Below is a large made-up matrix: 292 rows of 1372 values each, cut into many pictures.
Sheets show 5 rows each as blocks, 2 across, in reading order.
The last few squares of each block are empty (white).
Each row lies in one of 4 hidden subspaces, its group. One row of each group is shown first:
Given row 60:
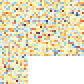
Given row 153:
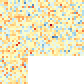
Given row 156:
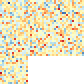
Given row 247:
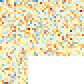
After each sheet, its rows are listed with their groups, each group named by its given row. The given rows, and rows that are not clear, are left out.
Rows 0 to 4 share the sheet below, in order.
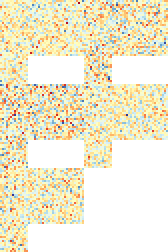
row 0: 156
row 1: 60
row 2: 247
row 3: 156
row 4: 156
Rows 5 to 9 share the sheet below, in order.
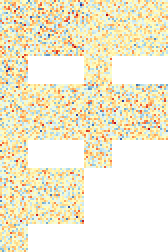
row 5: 60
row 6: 247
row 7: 153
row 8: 153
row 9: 156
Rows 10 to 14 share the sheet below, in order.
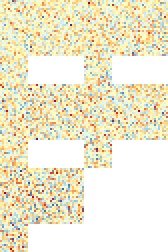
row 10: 153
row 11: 153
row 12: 247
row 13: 153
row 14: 153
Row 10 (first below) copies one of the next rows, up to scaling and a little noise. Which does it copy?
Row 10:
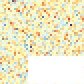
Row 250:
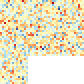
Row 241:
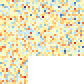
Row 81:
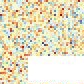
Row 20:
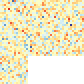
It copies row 20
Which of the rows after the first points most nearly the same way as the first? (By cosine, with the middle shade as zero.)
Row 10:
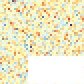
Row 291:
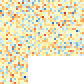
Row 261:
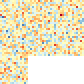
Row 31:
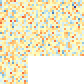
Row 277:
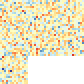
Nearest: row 277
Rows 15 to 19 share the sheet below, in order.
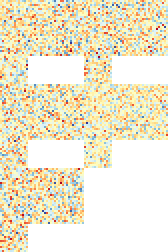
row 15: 60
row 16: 156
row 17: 247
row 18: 153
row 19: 153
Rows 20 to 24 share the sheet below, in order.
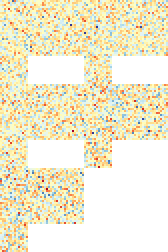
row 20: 153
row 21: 156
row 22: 247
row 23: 60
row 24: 60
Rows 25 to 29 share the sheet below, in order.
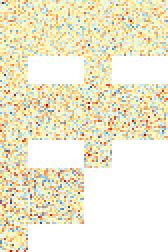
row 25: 156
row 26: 60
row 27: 60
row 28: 153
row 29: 156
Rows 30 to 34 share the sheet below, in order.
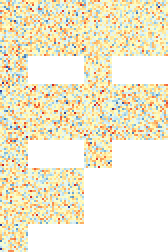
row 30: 60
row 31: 156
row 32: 156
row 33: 60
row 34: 156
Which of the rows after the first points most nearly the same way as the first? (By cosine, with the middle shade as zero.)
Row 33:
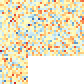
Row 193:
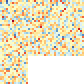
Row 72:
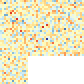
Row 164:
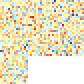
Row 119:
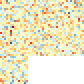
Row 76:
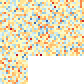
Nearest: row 76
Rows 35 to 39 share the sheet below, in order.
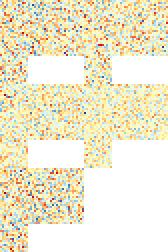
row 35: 156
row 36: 153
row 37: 156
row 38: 247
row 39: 153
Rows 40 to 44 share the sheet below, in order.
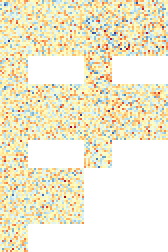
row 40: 153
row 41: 153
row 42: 153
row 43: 60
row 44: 156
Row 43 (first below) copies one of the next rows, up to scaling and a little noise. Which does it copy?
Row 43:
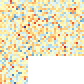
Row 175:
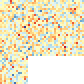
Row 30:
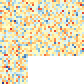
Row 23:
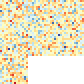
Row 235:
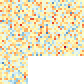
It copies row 175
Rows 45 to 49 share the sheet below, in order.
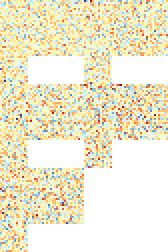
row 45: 153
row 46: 247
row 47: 153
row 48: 247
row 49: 156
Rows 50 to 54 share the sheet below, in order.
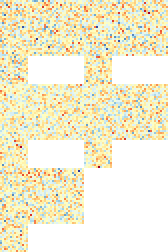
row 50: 247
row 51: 156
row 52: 156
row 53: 60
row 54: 156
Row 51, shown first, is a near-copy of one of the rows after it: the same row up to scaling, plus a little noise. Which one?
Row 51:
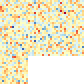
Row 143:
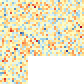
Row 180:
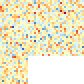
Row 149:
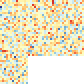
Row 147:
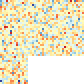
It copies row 180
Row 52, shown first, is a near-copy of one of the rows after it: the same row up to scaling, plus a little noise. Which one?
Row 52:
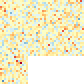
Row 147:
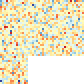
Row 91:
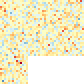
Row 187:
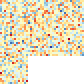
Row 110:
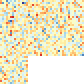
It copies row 91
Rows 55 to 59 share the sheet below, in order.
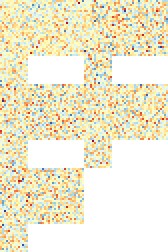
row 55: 156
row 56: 60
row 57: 247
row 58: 247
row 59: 153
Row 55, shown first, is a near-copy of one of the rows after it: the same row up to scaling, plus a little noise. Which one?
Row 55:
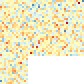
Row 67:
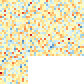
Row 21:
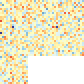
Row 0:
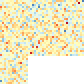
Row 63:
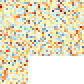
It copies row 0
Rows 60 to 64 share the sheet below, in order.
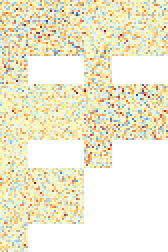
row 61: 153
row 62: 156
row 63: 156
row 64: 60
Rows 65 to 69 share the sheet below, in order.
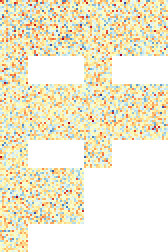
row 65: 247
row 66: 247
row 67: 156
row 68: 153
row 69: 153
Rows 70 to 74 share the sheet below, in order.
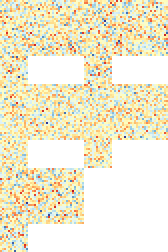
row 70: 153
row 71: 247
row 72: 156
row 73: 247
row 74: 60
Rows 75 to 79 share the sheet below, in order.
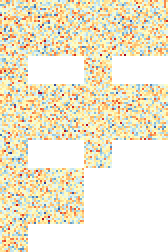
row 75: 153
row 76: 60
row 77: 60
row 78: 60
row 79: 153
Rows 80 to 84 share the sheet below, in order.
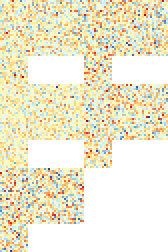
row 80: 153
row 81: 153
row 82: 60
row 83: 153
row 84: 60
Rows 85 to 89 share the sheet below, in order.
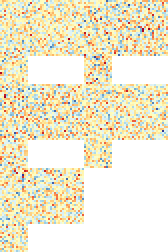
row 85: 156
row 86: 156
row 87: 156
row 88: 153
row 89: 153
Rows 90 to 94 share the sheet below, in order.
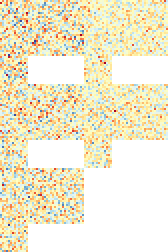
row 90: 247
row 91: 156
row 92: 60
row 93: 153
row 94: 247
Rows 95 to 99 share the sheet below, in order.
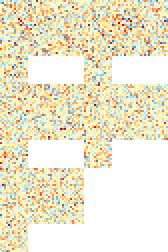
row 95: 247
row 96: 60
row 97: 153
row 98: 156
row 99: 247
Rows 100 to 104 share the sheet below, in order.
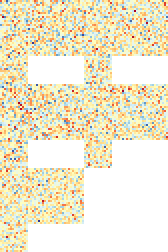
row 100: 247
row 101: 60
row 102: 247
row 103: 156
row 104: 247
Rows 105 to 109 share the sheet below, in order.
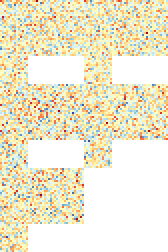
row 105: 247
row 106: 247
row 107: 60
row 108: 153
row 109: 247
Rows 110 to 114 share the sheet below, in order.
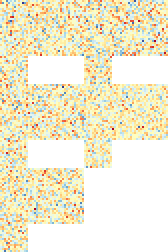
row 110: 156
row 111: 153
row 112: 247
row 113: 60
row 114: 247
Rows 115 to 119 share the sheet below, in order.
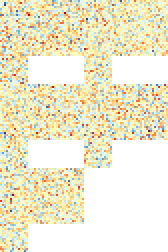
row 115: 153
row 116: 247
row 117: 153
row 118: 60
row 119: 156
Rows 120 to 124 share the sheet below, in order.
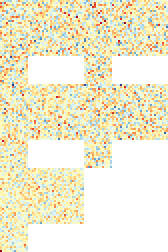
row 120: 156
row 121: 247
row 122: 153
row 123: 247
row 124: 60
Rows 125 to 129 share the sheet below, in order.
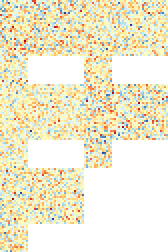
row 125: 156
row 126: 156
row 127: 60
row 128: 153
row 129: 247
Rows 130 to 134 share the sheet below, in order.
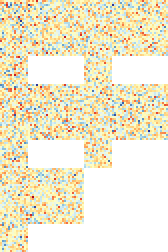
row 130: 247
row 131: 156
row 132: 247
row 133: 60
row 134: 153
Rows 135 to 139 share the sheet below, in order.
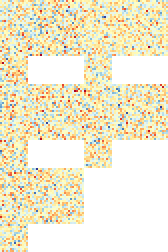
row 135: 60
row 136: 60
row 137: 156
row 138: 156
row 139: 247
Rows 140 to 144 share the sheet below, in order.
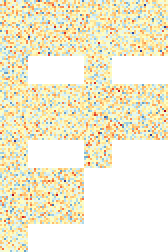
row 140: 153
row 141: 247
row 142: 156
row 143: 156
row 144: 156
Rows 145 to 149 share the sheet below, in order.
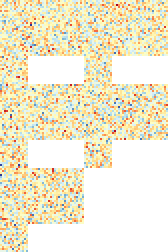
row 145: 153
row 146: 156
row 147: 156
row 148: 60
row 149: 156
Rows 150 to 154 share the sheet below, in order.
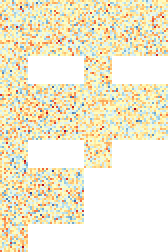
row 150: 153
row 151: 153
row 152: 60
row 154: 153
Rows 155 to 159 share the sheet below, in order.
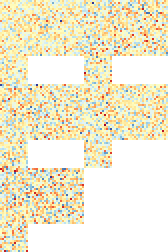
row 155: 60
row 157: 247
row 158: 153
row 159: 247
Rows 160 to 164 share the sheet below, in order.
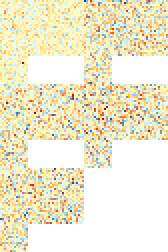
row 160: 156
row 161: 247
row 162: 60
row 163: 60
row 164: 60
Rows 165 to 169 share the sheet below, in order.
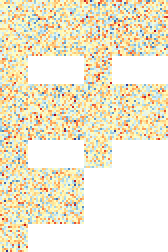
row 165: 60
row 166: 247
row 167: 60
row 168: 153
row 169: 60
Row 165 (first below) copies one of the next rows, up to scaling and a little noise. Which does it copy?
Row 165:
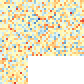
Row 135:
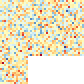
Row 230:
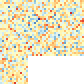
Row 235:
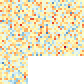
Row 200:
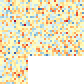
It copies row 230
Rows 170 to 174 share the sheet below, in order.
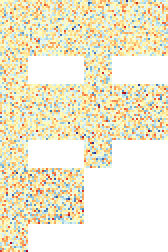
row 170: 156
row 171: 153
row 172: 156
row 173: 60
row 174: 153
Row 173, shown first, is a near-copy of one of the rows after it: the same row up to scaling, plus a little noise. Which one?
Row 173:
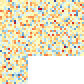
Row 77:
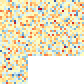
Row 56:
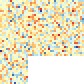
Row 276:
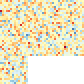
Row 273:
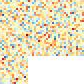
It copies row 77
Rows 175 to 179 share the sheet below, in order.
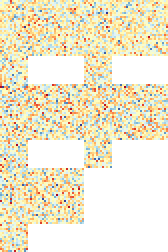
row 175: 60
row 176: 247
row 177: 156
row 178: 247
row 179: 156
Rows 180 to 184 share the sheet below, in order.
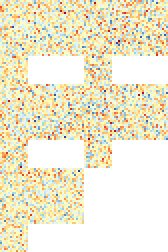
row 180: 156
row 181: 247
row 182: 153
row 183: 153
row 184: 156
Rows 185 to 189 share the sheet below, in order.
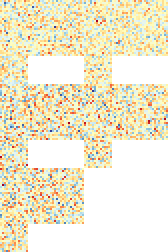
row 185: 153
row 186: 247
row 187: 156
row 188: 247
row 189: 247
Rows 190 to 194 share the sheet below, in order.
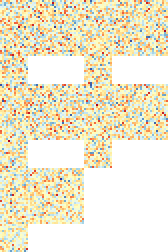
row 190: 153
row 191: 247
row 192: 247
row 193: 247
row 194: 156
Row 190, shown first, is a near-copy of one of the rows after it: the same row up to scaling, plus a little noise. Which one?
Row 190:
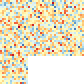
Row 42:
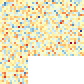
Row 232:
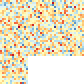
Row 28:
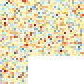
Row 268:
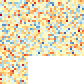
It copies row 232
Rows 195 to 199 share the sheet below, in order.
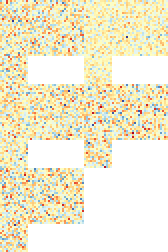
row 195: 247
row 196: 247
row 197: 60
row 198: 153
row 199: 247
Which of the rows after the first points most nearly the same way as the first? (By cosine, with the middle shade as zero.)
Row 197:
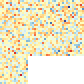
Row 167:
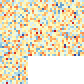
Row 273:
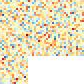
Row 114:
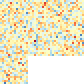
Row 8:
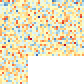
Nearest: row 167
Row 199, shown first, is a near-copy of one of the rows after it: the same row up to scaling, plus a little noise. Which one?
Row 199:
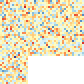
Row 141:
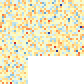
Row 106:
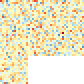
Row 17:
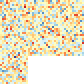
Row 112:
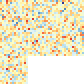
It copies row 17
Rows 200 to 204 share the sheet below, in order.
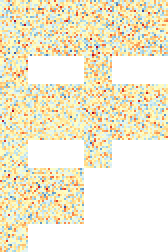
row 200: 60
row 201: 60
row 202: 156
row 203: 153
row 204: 60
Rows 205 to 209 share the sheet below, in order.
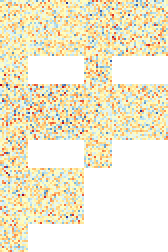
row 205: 247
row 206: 153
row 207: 247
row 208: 156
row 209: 247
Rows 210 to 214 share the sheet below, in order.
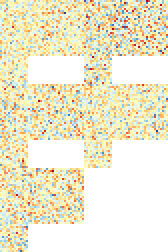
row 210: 156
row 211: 247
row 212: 153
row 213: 153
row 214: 153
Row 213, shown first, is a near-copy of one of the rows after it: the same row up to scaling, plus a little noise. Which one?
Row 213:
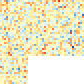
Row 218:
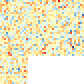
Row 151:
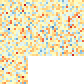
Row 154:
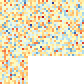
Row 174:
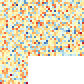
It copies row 218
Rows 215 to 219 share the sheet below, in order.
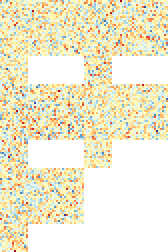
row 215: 247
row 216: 247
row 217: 153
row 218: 153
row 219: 60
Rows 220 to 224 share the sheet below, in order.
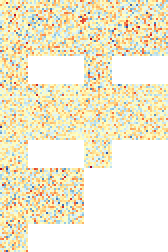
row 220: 60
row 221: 156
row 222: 247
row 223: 247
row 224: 247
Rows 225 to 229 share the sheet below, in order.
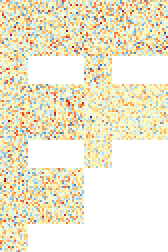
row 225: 247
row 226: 247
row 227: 153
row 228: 153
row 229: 156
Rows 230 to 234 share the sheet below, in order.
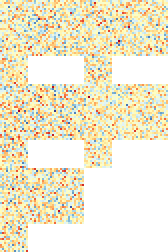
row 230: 60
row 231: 247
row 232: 153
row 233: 156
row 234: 247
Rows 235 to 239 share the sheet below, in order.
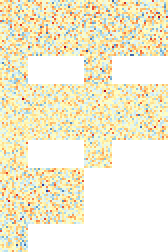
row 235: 60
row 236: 60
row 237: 247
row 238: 60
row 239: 153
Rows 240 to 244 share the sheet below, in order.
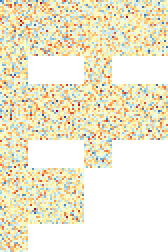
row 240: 247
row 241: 153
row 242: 156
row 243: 60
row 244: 247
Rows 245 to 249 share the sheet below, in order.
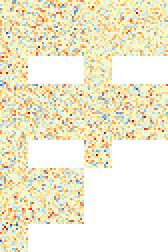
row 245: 153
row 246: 60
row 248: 153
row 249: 156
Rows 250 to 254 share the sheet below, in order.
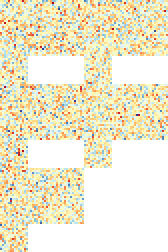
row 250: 153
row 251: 247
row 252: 60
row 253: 60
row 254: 156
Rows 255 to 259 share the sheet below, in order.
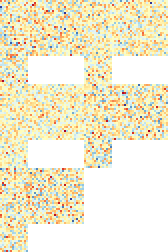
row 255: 156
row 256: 247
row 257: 60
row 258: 60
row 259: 247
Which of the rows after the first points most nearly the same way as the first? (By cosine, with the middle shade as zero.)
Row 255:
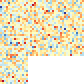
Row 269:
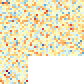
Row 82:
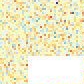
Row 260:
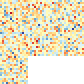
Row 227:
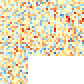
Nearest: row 269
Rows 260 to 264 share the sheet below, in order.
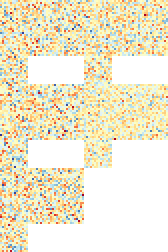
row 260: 156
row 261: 153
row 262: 60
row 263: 60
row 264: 247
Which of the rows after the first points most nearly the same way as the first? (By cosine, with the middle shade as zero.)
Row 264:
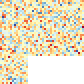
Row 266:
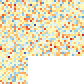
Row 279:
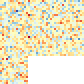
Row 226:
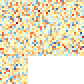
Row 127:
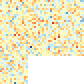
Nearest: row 266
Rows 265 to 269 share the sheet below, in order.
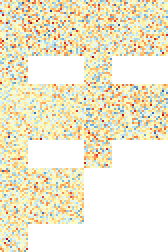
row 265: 60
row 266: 247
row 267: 60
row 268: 153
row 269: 156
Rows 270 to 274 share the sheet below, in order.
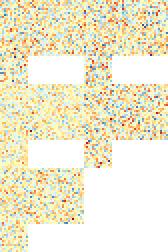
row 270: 156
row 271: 60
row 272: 153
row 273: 60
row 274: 153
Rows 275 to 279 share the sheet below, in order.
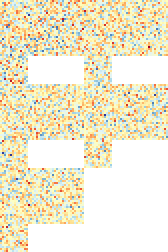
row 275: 153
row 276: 60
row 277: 153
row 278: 153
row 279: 153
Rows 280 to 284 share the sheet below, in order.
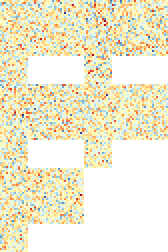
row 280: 156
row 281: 247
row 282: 247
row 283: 153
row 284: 156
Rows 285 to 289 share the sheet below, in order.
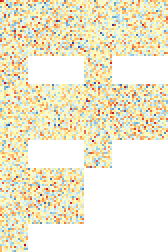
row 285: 247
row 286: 60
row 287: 153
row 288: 247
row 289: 60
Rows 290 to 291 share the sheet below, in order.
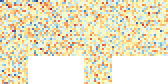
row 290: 247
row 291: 60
